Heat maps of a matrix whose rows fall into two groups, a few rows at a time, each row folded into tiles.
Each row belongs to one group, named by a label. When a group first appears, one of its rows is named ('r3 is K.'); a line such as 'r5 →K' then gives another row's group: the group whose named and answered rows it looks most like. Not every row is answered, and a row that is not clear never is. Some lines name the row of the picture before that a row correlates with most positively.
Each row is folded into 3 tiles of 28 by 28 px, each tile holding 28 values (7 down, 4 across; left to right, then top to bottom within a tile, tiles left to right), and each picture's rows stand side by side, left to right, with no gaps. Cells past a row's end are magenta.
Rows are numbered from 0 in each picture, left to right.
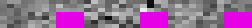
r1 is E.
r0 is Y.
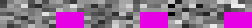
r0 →E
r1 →Y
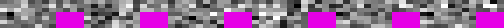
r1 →Y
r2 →E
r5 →E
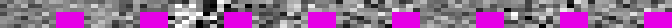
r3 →Y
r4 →E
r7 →E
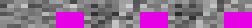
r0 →E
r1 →Y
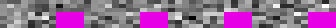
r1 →E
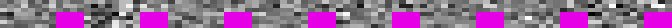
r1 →Y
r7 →E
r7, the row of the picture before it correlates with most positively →3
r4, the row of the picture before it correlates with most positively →2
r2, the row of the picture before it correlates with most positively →1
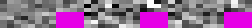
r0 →E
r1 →E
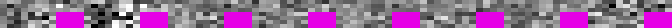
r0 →Y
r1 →Y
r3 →E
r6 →Y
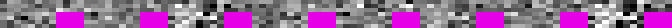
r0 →E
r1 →E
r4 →E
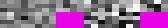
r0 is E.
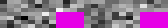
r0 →E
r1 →Y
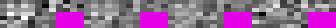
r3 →E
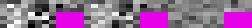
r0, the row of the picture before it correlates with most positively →2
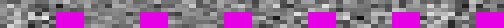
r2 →E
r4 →E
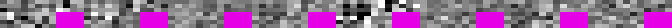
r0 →E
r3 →Y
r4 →Y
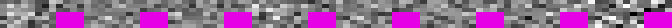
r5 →E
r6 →E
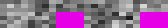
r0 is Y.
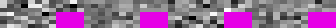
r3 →Y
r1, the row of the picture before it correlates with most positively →1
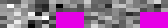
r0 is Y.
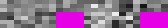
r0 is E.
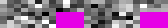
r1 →Y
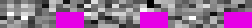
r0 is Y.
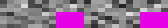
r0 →E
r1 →E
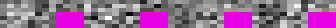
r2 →Y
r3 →Y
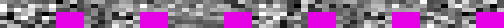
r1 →Y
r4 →Y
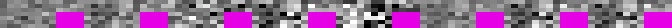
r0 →E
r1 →Y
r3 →Y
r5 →Y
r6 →Y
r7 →Y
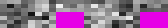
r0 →Y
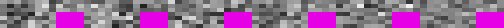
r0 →Y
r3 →Y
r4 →E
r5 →E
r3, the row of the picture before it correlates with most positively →0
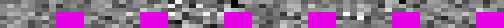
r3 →Y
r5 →E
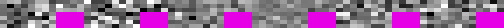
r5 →E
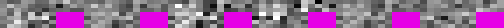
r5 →E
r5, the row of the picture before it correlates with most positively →2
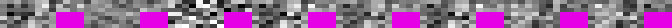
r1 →E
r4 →Y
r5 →Y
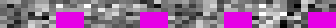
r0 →Y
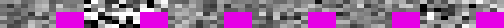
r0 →Y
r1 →E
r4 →E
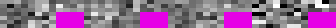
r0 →Y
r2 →Y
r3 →E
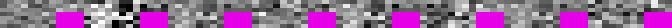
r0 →E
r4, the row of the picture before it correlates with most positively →1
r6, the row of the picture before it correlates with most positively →1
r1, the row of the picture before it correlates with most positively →1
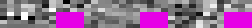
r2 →Y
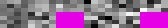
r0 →Y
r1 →E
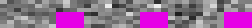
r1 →E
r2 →Y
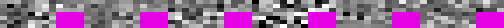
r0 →Y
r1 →Y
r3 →E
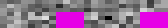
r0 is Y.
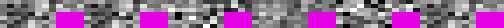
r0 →Y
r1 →Y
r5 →Y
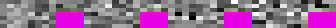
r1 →E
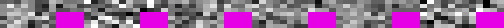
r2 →Y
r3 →E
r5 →E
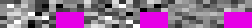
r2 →E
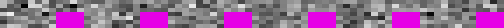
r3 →Y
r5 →E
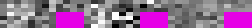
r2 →Y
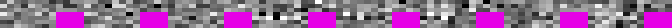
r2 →E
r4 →Y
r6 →Y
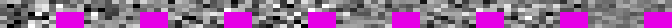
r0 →Y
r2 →E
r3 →E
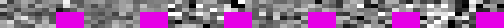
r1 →Y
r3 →Y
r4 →E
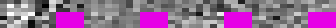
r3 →E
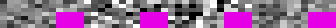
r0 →E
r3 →Y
